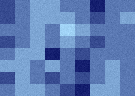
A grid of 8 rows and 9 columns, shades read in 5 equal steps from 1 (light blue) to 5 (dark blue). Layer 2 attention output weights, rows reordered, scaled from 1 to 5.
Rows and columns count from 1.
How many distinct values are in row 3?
3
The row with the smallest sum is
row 3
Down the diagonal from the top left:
4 3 2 3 3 5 3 2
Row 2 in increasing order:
2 2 2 2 3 3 3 4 4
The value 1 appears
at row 3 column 5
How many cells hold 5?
4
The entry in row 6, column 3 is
3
